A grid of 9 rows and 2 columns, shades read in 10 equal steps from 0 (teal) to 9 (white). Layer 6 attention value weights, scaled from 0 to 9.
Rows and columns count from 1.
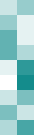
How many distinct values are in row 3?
2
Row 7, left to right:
7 4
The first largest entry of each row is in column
1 2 2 2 1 1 1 2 1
